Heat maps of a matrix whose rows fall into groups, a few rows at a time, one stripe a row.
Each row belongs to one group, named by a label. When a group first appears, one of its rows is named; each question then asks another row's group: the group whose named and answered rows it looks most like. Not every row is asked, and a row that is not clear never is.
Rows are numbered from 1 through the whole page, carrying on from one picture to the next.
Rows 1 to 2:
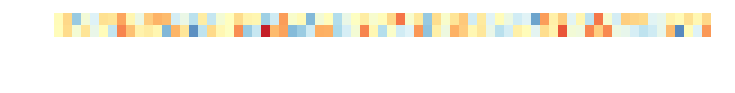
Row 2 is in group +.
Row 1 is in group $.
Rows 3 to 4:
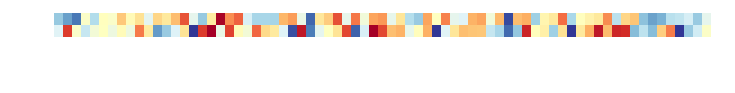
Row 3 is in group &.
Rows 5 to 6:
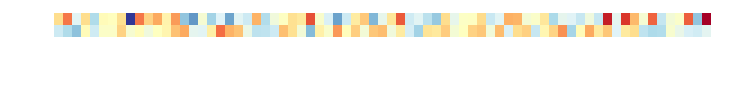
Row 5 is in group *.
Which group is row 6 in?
&
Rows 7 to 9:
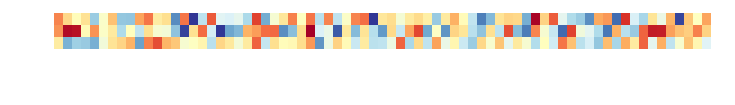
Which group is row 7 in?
*
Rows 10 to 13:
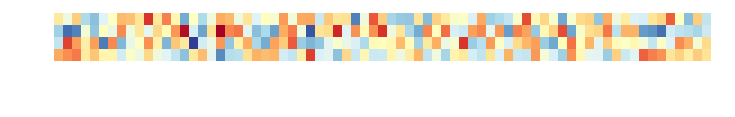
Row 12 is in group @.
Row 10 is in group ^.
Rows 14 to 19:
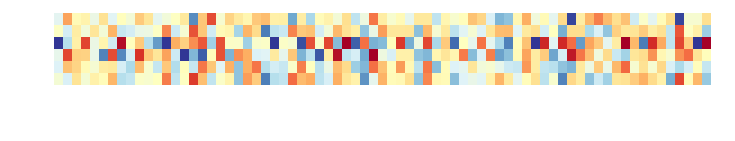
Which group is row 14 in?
+
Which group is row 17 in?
@
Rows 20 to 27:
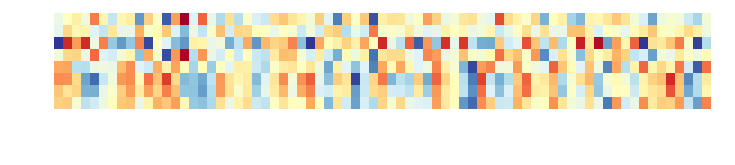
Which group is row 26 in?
^
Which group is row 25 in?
^
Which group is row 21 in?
@
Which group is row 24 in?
^
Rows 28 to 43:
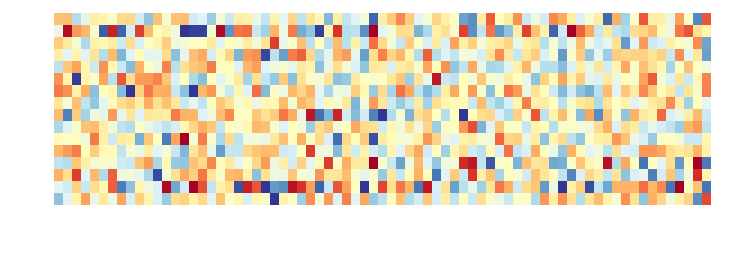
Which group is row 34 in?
*
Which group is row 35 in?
^
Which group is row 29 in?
@
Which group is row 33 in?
$
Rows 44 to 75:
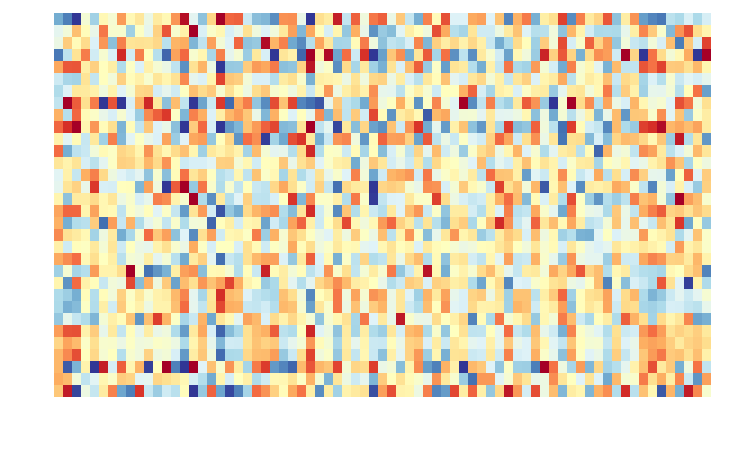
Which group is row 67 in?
&
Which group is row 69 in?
$
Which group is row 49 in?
&
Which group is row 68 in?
&
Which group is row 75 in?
*
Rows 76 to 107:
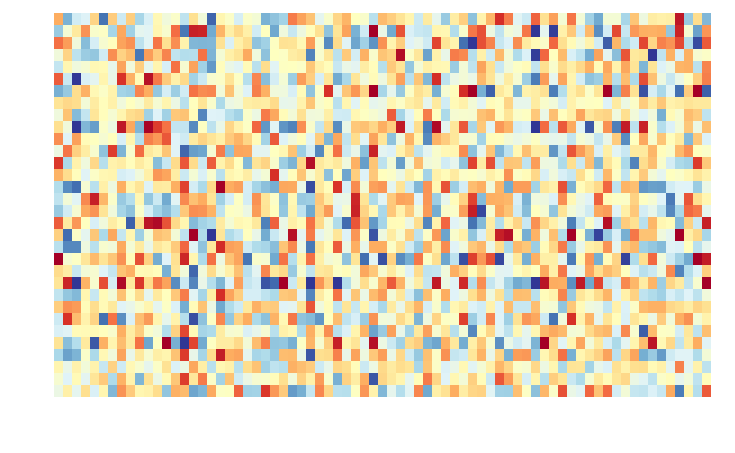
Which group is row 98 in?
$
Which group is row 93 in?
*
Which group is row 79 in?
$
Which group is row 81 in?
$
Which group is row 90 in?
&
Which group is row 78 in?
^
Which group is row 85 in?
$
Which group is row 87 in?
@
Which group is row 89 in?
*
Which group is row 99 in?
&
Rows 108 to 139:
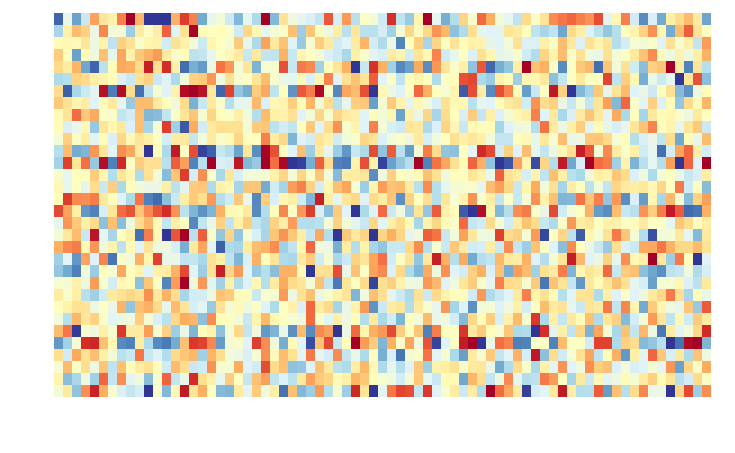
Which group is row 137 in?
+
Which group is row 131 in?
^
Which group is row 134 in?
$
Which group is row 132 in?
*
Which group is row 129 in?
&
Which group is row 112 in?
^
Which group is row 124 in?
^
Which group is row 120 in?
+
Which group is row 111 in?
$
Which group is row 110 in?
+
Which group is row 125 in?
@
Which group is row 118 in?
+
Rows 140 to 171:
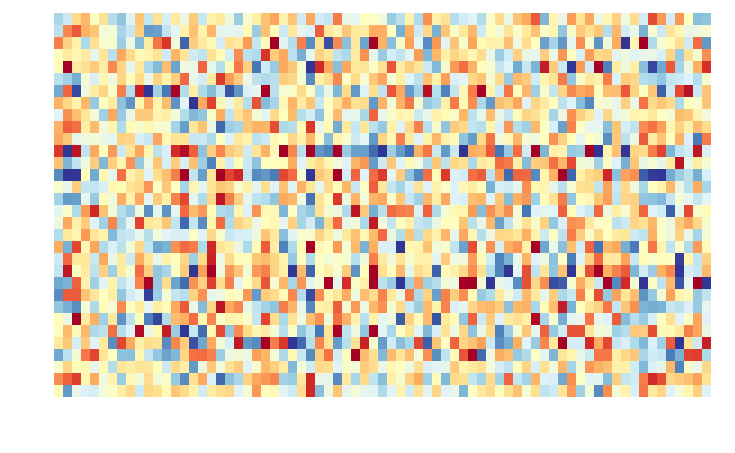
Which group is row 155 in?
&
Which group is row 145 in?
&
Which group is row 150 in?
^
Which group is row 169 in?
+
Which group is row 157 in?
@
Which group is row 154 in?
^
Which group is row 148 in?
@
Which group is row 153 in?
&
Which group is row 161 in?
+
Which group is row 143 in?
+
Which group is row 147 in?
*
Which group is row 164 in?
&
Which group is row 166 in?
@
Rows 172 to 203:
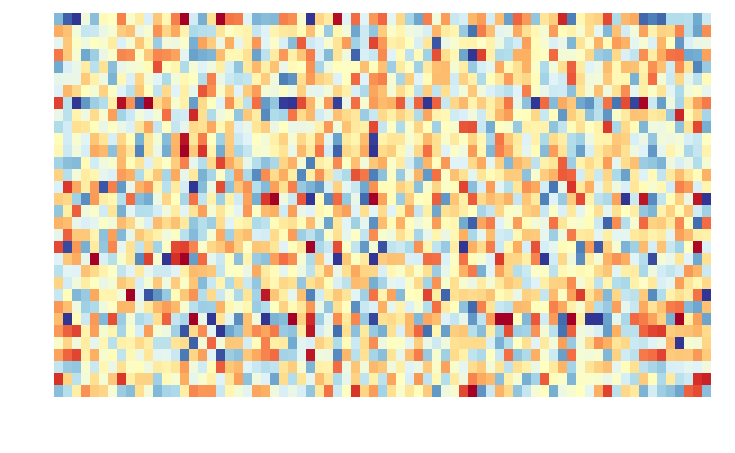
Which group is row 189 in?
^
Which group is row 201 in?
&
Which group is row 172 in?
&
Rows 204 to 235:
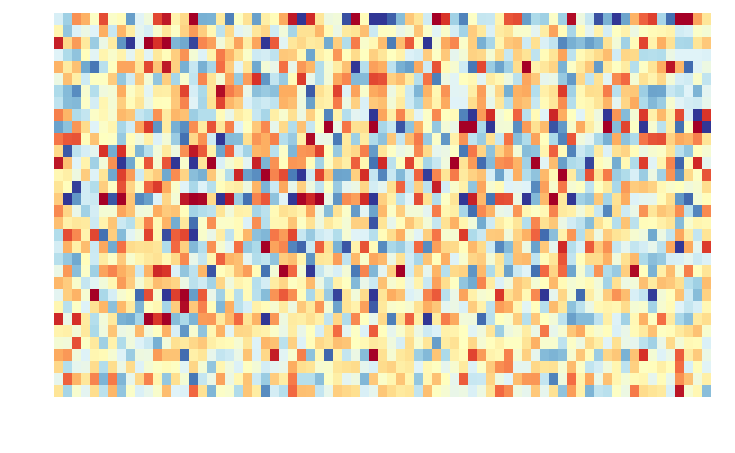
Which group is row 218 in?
$
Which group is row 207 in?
&
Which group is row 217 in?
+
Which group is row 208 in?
^
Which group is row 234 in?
@
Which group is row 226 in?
^
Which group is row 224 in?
&
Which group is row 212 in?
^
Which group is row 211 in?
&
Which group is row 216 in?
*
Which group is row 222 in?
@
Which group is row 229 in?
*
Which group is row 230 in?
@
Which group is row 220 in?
^
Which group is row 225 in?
$
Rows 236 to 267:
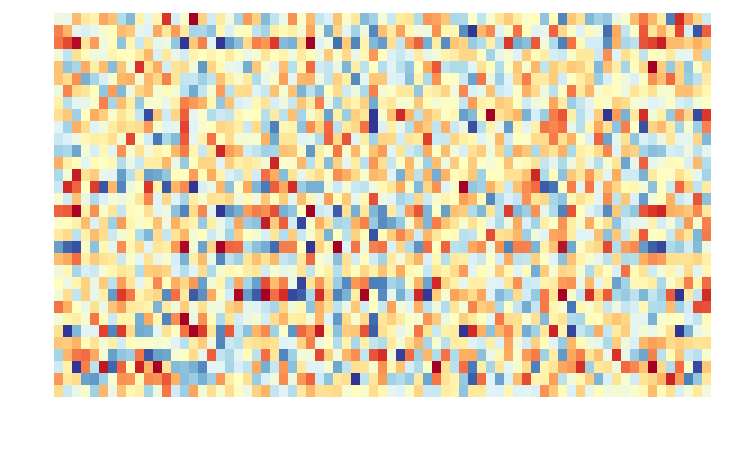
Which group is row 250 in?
@
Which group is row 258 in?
+
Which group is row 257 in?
$
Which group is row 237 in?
^
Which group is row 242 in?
@
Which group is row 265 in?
$
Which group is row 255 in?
&
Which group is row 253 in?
+
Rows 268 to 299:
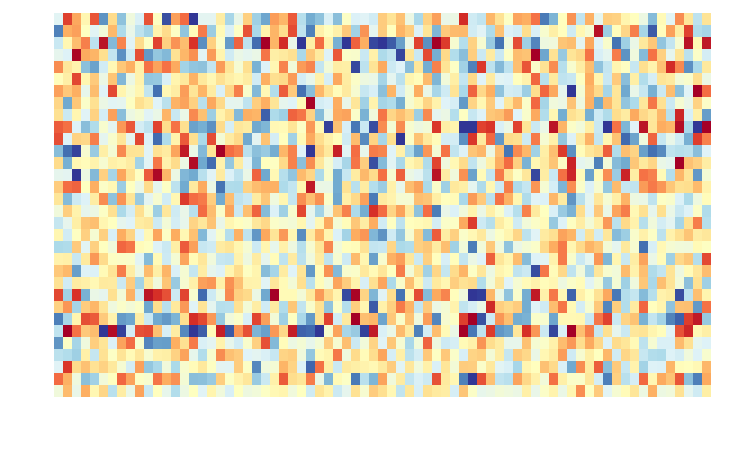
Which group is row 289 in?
$
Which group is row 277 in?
^
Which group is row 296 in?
&
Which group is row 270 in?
+
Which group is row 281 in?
$
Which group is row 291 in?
*
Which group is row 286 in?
+
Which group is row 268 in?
@
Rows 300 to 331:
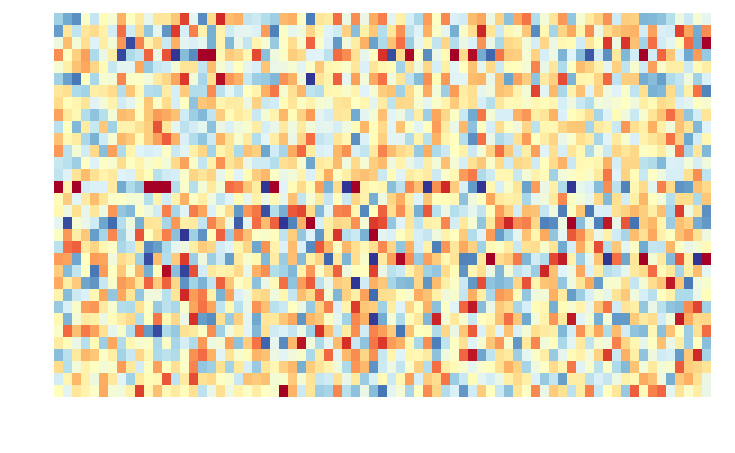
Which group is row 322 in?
^
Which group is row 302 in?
*
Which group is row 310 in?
^
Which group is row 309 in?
$
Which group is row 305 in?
&
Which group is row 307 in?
*
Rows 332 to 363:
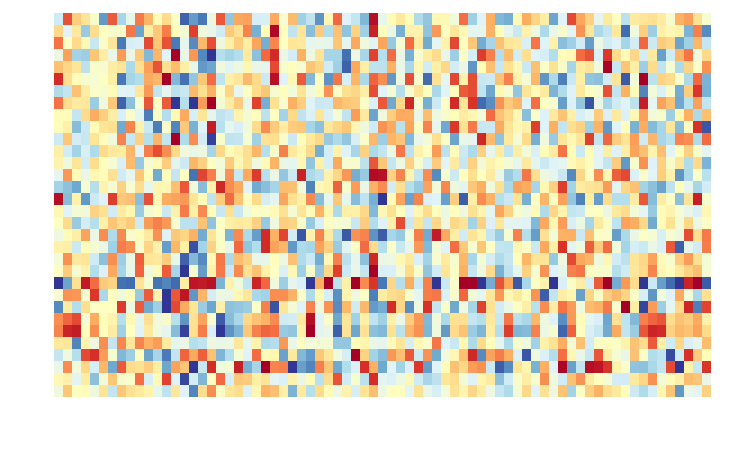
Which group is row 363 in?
+
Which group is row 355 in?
@
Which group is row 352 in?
@
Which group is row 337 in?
*
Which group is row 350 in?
+
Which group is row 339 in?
*
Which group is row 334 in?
*
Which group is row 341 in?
*
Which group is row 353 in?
@
